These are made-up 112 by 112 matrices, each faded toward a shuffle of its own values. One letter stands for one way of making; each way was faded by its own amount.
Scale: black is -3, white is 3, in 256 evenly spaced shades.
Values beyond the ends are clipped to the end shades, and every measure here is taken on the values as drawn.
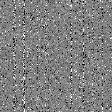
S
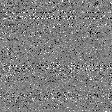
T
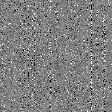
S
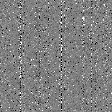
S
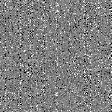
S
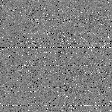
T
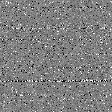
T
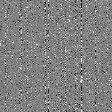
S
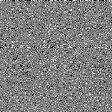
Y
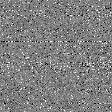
T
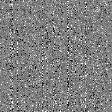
S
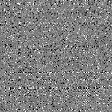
Y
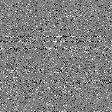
T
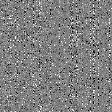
S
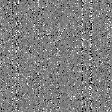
S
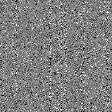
S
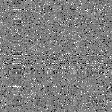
Y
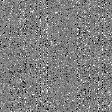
S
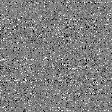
T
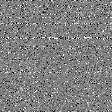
T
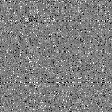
Y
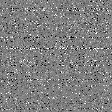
T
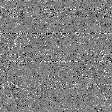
T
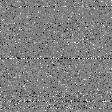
T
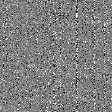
S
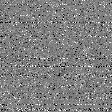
T
